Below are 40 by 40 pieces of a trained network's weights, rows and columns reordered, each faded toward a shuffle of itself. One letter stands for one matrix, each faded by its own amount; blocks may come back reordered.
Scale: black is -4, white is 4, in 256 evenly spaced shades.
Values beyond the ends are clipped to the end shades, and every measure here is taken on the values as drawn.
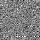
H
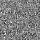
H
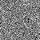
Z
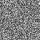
Z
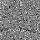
H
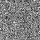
Z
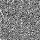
Z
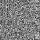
Z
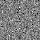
Z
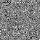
H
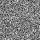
Z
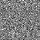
H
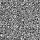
Z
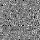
H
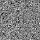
Z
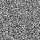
Z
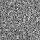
Z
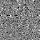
H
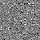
H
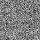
Z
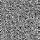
H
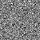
Z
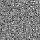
H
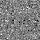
H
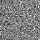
H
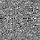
H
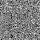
Z
